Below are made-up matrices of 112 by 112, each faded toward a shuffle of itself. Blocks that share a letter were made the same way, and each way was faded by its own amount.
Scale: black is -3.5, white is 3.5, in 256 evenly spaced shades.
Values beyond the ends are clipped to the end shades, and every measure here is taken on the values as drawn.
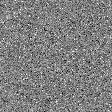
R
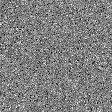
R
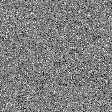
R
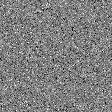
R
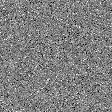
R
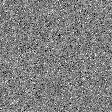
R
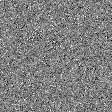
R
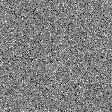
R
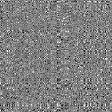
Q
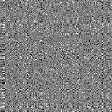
Q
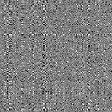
Q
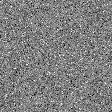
R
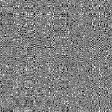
Q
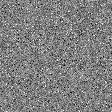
R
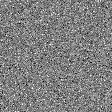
R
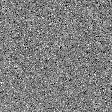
R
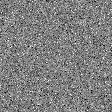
R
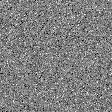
R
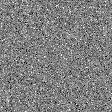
R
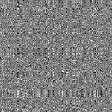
Q
